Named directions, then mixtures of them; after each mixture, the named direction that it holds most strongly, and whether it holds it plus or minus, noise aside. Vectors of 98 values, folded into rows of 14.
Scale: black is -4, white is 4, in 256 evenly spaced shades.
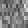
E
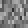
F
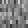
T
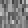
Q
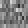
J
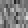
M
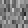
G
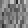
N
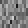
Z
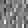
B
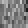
E, minus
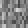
J, plus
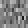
J, plus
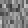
Q, minus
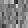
N, plus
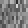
N, plus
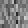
M, plus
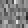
M, minus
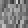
N, minus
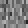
T, minus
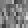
M, plus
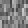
Q, minus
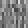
N, plus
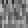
Q, plus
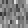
T, minus
